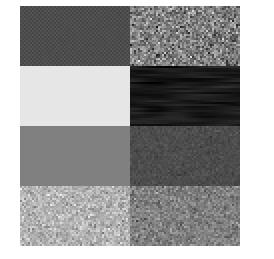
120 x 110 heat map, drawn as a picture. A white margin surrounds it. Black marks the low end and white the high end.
The table splits into 4 rows of 2 panels. Panel 1,1: low, checkered, faint in contrast. Panel 1,2: middling, fine-grained, strong in contrast. Panel 2,1: very high, flat. Panel 2,2: very low, streaked across, faint in contrast. Panel 3,1: middling, flat. Panel 3,2: low, fine-grained, faint in contrast. Panel 4,1: high, fine-grained. Panel 4,2: middling, fine-grained.
